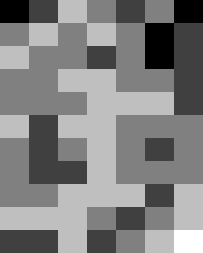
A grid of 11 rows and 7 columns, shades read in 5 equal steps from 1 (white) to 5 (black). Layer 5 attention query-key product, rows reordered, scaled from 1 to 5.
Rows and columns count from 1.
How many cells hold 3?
31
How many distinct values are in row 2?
4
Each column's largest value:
5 4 4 4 4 5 5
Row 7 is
3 4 3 2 3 4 3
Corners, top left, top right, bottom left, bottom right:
5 5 4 1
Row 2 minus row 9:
0 -1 1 0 1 1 2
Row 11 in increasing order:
1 2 2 3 4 4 4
